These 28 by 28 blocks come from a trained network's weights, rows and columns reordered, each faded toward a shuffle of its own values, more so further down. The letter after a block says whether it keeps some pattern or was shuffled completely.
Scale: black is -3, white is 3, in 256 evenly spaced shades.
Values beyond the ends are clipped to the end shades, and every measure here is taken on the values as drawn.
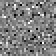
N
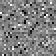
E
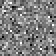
E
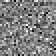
E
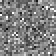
E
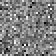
E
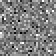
E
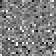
N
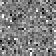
N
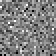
E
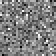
E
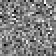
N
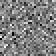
N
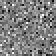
E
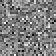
E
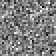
E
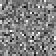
N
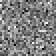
E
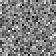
E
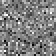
N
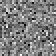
E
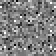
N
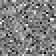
E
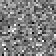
N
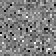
E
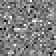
E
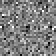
N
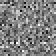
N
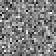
E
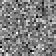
E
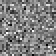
N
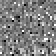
N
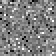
E
